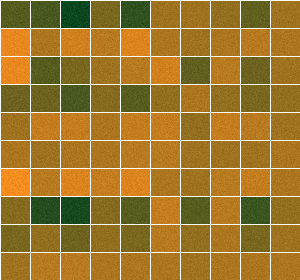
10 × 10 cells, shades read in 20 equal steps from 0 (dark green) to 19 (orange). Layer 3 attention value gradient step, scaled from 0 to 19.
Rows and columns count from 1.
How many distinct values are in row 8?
8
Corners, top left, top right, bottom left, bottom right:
6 12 12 13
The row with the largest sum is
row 7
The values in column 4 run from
9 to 15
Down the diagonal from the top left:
6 13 9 10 15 14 12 14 9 13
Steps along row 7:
down up down up down down up up down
